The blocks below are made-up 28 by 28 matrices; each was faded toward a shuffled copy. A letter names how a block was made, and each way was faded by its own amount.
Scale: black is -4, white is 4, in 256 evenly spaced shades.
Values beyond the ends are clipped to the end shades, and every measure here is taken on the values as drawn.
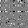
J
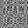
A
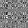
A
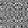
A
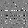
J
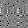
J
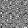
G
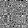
G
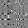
J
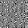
G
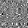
G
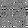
J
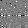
J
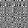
A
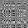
A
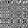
A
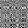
A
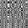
A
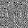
G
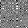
J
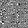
G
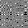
J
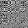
J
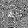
G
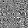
G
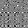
J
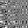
A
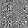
G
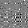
J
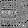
J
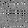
J
